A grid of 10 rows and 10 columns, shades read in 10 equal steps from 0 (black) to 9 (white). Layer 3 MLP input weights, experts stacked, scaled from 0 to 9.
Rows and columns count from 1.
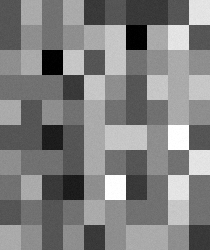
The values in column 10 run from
2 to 8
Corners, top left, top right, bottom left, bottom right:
3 8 6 2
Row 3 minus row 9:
2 2 -3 3 -3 2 0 1 -1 1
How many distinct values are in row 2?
7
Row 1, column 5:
2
